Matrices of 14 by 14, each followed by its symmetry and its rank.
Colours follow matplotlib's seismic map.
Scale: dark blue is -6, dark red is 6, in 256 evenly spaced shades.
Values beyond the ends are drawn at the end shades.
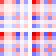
symmetric, rank one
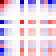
symmetric, rank one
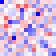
symmetric, full rank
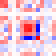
symmetric, rank two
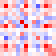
symmetric, rank three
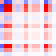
symmetric, rank one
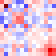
symmetric, rank three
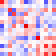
symmetric, rank three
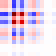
symmetric, rank one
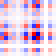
symmetric, rank one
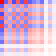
symmetric, rank one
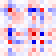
symmetric, rank two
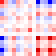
symmetric, rank two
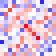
symmetric, full rank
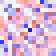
symmetric, full rank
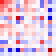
symmetric, rank two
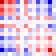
symmetric, rank two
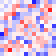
symmetric, full rank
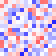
symmetric, full rank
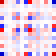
symmetric, rank two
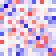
symmetric, full rank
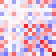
symmetric, rank three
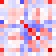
symmetric, rank three
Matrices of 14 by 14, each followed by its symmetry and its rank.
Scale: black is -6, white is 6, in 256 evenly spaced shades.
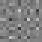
antisymmetric, rank two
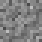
symmetric, full rank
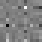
antisymmetric, rank two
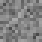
symmetric, full rank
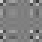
symmetric, rank one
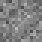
symmetric, full rank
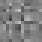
antisymmetric, rank two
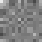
symmetric, rank three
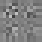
antisymmetric, rank two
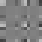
symmetric, rank one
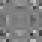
antisymmetric, rank two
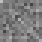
symmetric, full rank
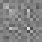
symmetric, rank three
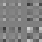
symmetric, rank one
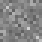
symmetric, full rank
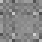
symmetric, rank three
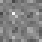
symmetric, rank three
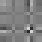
symmetric, rank one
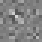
symmetric, rank three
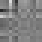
antisymmetric, rank two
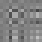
symmetric, rank one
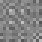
symmetric, rank three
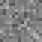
symmetric, full rank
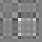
symmetric, rank one
